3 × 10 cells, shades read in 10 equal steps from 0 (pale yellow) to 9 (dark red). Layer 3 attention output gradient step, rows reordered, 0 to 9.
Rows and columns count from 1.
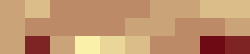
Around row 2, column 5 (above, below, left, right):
4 1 4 3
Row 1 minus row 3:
0 -6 1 4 3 2 -1 -1 -7 -6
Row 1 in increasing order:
2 2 2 3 3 3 4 4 4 4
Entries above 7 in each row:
0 0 3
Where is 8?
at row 3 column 2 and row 3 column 10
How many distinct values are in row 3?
7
